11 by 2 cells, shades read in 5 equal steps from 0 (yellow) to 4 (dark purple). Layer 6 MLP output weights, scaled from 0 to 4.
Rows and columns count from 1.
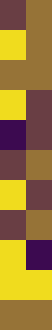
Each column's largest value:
4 4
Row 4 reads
0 3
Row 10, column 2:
0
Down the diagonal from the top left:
3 2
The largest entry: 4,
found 2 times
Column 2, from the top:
2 2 2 3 3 2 3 2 4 0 2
